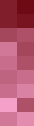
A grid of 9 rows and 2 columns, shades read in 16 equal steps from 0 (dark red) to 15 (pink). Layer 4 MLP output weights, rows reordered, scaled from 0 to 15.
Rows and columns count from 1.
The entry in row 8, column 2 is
7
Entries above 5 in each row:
0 0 2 2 2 2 2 2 2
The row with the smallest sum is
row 1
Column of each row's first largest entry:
1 1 2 1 1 2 2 1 2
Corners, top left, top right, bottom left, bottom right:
2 0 11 13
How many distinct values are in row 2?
2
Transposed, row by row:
2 2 6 11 10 9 10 15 11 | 0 1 7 6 7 10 12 7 13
